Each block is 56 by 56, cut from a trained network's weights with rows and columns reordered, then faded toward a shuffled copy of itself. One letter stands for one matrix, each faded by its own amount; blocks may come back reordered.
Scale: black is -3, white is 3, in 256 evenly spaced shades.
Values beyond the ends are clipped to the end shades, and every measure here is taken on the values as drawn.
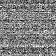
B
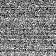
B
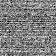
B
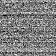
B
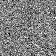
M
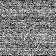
B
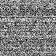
B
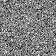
M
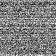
B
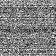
B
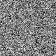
M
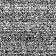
B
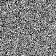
M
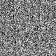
M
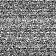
B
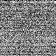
B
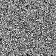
M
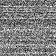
B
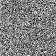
M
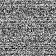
B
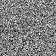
M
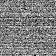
B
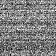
B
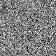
M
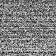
B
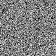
M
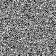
M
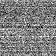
B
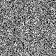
M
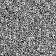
M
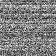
B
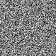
M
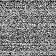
B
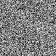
M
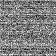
B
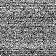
B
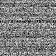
B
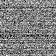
B
